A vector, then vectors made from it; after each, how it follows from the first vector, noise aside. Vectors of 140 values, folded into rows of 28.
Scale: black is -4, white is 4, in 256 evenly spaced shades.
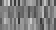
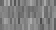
shrunk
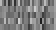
sign-scrambled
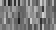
sign-scrambled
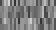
copied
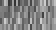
sign-scrambled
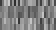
copied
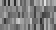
sign-scrambled
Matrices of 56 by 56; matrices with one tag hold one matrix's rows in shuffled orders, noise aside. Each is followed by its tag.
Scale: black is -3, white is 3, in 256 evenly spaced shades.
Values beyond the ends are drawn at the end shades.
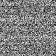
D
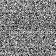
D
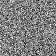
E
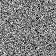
E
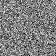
E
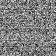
D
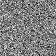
E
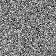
E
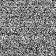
D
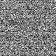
D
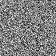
E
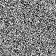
E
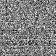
D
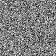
E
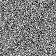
E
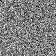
E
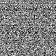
D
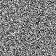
E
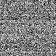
D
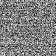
D
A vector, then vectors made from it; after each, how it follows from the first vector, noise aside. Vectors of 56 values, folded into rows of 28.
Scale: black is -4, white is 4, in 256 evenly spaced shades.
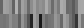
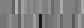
partly zeroed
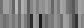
copied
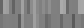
partly zeroed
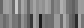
copied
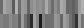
copied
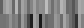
copied
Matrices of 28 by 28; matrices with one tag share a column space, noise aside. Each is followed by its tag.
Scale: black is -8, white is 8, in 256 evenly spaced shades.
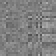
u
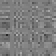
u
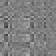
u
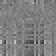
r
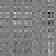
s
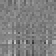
r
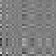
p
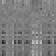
r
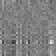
r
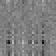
r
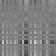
r
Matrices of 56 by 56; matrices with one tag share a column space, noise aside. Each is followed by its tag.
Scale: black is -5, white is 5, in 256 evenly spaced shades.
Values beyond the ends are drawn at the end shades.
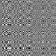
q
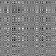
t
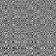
q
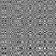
q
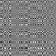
q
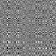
q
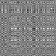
t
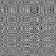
t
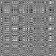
t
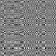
q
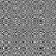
q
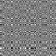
q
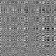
t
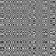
q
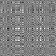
t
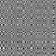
q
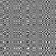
q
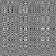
t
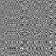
q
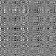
t
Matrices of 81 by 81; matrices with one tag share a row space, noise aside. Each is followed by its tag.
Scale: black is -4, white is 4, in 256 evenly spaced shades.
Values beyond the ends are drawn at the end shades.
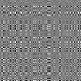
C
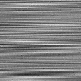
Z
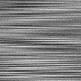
Z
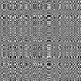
C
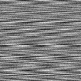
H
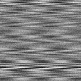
H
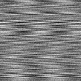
H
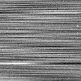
Z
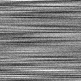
Z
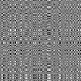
C
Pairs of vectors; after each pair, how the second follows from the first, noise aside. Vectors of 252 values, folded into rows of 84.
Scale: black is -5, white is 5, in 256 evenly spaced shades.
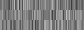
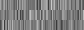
wrapped around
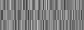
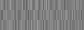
shrunk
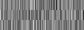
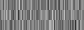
wrapped around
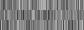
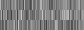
wrapped around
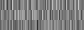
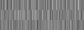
shrunk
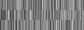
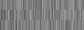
shrunk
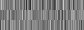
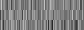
wrapped around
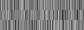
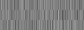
shrunk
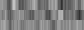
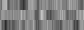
wrapped around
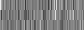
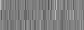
shrunk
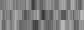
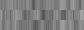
shrunk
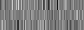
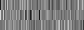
wrapped around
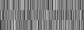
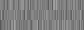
shrunk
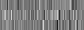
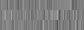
shrunk
